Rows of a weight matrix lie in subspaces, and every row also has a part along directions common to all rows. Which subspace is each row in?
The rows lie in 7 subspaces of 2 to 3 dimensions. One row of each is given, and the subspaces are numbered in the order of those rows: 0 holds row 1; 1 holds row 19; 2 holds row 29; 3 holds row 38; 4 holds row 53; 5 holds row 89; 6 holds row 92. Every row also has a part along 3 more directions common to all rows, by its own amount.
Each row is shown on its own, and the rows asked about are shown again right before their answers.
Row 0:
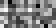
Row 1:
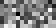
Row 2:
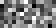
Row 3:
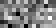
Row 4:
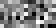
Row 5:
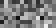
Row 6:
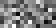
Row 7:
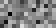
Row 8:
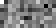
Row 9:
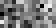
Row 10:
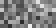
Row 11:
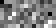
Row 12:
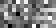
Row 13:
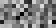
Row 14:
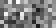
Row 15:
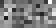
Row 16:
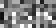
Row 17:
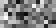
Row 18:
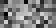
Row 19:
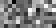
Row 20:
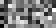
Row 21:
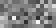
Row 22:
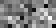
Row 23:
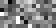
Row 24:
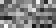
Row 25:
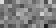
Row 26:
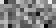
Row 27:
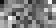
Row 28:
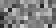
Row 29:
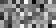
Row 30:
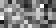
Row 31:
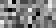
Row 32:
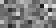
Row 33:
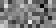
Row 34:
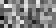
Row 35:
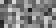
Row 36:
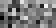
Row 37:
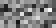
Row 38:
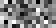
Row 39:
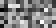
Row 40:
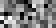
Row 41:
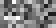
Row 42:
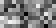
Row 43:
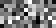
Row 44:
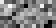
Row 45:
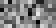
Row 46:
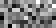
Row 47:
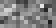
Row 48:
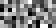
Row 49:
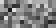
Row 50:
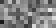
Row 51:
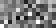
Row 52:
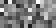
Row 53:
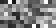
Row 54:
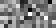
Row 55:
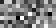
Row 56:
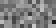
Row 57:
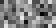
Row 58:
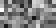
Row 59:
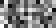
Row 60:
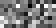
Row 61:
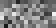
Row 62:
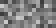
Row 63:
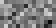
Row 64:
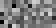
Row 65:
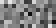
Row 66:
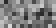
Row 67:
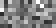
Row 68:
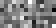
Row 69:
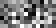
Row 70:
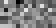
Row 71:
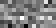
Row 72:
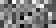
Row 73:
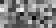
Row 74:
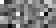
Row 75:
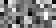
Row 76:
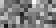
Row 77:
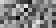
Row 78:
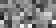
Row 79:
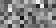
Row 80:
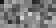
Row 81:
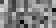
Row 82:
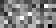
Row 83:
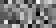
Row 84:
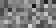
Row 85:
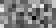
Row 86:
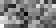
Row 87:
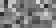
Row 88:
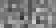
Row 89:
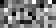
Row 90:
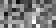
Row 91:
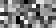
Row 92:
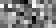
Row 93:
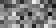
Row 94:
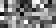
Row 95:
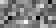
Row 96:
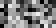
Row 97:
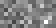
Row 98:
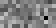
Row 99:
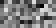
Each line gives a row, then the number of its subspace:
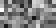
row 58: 1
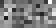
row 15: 5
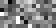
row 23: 1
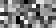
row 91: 1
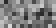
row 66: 5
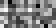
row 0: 6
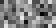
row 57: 1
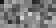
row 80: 1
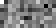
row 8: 6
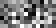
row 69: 2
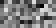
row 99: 5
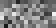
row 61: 0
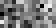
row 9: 0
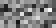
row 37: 6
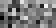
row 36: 5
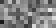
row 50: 4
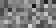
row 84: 3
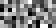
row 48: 1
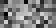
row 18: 3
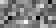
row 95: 5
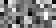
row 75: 1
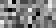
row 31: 6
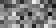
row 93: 0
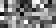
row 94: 1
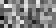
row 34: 6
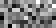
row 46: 5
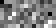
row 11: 0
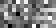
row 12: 4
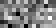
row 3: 4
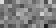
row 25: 0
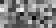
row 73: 6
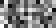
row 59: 6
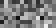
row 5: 5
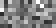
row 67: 1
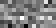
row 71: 4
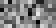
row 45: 1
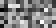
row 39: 6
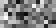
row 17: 3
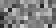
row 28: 5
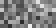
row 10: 1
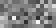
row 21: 3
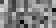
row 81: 6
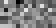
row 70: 0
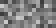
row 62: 3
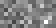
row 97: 5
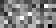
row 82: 3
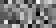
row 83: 3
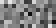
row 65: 2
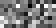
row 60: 3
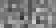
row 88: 4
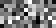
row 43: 2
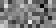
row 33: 1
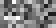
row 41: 5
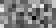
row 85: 6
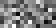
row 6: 0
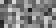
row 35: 6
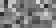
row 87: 1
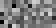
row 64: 5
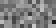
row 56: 2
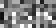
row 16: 2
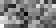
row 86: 3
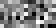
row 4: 2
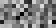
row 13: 2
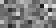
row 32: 0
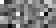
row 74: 0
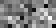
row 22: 4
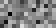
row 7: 3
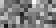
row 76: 1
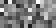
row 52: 1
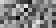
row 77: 2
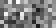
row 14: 4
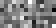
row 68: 4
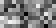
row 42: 3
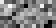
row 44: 0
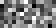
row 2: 6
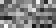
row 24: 4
